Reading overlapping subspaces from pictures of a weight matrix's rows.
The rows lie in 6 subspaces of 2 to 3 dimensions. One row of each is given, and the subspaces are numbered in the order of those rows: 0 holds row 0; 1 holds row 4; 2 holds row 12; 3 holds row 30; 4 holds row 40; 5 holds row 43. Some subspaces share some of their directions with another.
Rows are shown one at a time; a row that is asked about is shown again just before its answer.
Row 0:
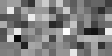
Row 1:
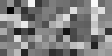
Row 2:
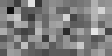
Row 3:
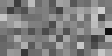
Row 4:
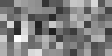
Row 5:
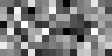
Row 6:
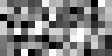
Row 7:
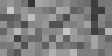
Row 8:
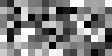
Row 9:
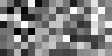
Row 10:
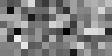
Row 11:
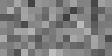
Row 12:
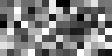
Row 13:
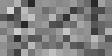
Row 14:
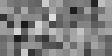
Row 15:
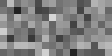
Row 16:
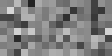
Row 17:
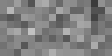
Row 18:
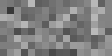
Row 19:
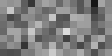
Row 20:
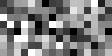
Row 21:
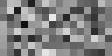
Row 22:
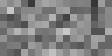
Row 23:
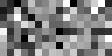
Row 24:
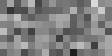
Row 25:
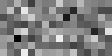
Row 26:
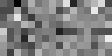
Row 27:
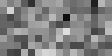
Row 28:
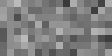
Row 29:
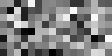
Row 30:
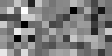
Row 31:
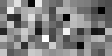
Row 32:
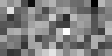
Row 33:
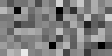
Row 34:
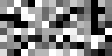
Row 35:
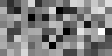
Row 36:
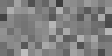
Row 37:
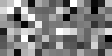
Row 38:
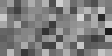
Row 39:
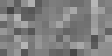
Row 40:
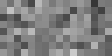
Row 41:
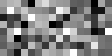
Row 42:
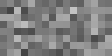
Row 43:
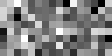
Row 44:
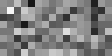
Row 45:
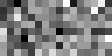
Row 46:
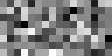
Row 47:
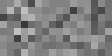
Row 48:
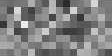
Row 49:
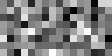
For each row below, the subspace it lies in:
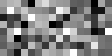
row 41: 1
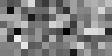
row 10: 0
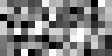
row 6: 1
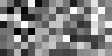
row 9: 3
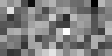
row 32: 3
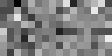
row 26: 5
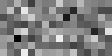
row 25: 3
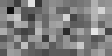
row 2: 1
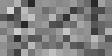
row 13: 4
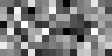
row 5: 2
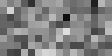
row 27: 3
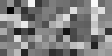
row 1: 4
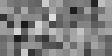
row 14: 1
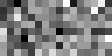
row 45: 5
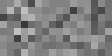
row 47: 3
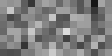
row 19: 3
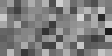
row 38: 2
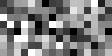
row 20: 1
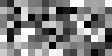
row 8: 1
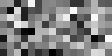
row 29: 1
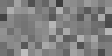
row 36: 2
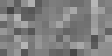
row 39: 4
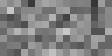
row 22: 3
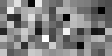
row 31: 1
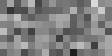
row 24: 4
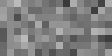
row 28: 5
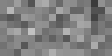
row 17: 3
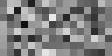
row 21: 4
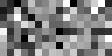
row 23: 5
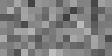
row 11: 0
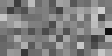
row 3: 2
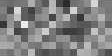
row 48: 2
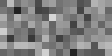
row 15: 4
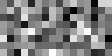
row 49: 0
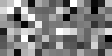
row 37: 5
